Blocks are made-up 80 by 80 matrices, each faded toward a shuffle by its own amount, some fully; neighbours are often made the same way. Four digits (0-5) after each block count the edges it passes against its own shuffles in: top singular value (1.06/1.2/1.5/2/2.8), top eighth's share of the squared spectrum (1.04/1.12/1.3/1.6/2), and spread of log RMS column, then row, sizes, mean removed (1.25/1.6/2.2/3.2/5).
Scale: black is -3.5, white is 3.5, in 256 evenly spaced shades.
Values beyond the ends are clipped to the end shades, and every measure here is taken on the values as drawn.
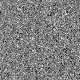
0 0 0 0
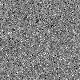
0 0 0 0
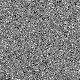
0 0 0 0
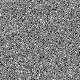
0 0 0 0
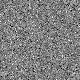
0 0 0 0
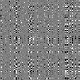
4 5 4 3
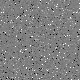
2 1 0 0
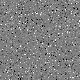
1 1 0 0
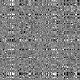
5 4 3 3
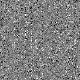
1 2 2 0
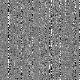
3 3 4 0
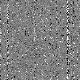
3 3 3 0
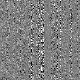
2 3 4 0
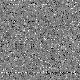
3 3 0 2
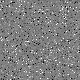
0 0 0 0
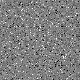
3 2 0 1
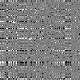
5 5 3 3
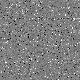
2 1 0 0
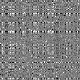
5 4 3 3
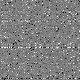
4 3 0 1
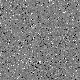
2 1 0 0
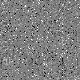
3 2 1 1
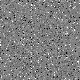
3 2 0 1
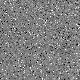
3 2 0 1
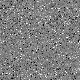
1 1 0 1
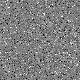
0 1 0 1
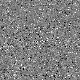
1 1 0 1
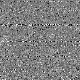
2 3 0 3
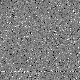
2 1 0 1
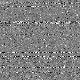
2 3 0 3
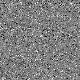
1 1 0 1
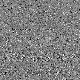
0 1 0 2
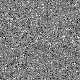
0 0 0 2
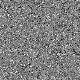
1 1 0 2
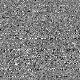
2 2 0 3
